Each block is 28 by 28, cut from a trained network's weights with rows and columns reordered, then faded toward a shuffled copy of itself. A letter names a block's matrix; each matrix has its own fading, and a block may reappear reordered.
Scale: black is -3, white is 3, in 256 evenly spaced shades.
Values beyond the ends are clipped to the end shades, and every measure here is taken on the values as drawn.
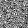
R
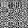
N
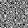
N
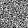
R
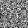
N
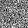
R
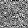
N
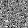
R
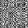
N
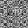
N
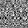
N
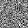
N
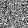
R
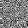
N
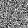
R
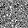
R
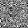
N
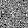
R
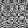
N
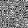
N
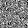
R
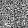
R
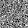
R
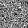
R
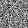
R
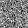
R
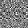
N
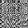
N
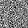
R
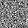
R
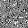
R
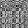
N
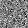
R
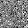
R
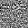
N
